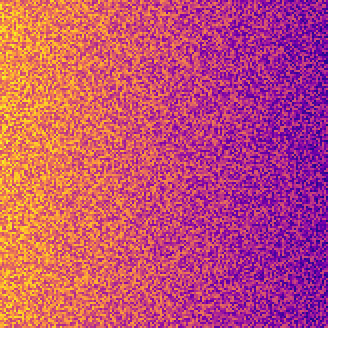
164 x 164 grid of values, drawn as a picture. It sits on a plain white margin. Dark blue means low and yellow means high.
Odd rows or columns: none. Average level on the scale: 50%. Grain: fine. Stripes: none. Slope: up to the left.
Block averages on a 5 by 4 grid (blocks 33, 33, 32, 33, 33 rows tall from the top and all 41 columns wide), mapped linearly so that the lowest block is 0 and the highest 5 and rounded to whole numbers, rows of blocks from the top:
5320
5320
5320
5320
5320
